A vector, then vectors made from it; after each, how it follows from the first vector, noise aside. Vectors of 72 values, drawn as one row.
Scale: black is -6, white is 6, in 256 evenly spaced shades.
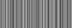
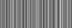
negated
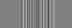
partly zeroed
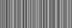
negated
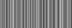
negated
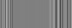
partly zeroed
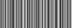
scaled up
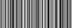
scaled up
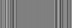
partly zeroed
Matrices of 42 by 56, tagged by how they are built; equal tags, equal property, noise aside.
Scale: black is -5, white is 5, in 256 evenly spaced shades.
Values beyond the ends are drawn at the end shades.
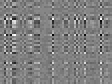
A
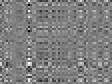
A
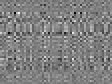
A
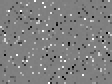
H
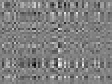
A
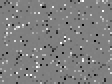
H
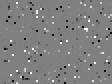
H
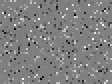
H
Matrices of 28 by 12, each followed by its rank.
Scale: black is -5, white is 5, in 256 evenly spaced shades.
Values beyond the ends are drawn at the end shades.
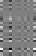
one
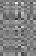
two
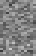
full rank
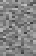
full rank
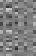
two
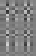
one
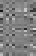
two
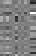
two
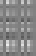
one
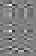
two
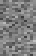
full rank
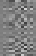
two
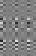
one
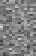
full rank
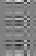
one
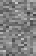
full rank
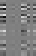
one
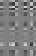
one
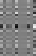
one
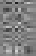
two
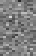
full rank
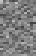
full rank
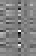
two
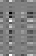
one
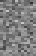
full rank
